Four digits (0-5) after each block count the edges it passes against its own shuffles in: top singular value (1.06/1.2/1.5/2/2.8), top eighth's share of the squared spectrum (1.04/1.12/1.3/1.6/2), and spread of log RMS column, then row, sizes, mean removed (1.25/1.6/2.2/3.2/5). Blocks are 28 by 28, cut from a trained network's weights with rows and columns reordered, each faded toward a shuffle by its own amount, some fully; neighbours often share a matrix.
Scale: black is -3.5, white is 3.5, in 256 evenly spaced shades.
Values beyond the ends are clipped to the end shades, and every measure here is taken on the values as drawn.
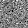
0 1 0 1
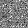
1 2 0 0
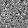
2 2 1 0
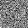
2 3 1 0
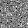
1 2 0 0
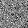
0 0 0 0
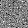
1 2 0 0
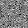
2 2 1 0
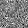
2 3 0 0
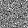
0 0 0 0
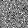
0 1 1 0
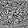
2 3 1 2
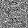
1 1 0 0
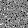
0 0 0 0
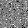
1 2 1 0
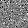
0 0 0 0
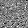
0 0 0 0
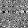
3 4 0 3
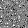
0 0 0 0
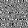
3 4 0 2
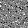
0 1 0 0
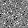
1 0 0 0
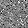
1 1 0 0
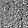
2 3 0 1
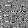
2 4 0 2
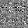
2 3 0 2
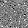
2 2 0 0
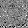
3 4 0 2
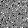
1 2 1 0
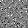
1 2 0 0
